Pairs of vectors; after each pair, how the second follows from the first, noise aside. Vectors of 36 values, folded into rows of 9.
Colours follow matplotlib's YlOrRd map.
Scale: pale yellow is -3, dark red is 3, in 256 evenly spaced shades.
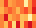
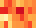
shuffled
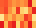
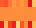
partly zeroed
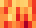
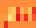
partly zeroed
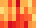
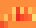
partly zeroed
